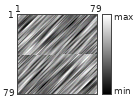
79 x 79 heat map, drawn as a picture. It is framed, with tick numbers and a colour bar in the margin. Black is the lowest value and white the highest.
Grain: diagonal, up to the right. Symmetry: a half turn. Slope: none.
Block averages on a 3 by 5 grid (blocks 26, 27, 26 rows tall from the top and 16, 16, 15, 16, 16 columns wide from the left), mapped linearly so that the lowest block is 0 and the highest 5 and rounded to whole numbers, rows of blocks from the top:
34203 | 54445 | 30243
